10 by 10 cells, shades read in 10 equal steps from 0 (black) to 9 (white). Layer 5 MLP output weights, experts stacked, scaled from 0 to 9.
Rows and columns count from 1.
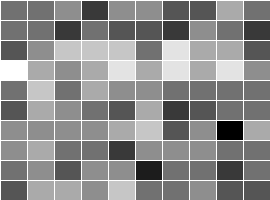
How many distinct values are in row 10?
5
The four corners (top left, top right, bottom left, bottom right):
4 4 3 3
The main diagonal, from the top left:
4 4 7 6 5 6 3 5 2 3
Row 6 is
3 6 5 4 3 6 2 3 4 4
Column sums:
44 54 46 48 51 46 43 46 41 39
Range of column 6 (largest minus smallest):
6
